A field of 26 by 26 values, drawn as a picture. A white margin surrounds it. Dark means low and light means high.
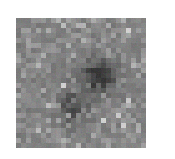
Ninth with the lowest average: centre. Slope: none. Mirror symmetry: none. Seam: none. Dips: two. Histogram: heavy tails on both sides.
